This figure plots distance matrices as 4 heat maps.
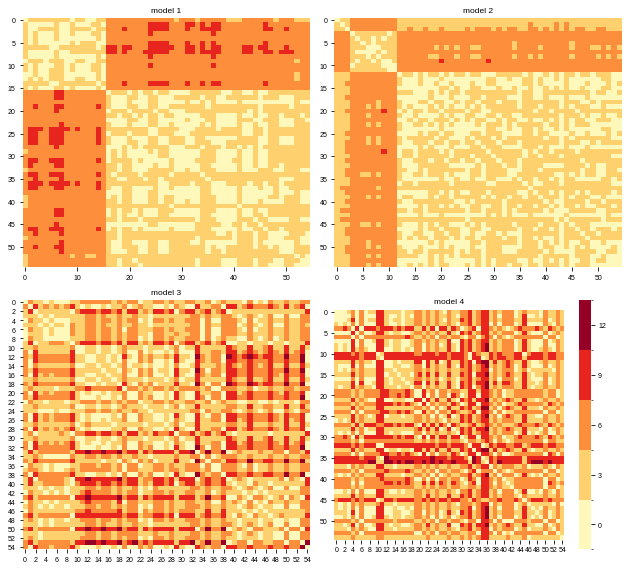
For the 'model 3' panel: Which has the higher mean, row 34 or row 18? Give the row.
18
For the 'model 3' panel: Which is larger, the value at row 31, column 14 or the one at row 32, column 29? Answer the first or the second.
the second
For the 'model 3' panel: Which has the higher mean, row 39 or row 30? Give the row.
39
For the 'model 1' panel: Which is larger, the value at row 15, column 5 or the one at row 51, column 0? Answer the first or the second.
the second
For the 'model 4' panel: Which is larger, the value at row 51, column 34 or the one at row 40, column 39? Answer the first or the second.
the first
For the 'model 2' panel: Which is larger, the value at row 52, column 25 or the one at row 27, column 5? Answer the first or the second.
the second
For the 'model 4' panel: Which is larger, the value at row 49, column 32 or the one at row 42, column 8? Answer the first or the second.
the first
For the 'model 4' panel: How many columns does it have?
55
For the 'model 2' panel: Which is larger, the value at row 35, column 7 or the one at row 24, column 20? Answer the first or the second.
the first
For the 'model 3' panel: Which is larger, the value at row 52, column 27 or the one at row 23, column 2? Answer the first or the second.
the second
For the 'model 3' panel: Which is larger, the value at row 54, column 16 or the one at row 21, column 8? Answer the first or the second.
the second
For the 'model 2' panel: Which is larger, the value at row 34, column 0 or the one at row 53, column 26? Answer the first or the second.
the first
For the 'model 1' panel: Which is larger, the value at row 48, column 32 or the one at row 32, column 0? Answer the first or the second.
the second
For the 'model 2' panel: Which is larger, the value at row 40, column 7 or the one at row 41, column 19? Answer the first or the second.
the first
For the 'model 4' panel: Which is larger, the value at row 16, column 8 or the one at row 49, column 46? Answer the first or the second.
the second
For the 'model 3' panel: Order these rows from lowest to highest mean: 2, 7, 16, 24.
24, 7, 16, 2
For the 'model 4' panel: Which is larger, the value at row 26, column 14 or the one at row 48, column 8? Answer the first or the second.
the first
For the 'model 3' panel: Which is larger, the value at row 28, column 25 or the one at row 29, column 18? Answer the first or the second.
the second
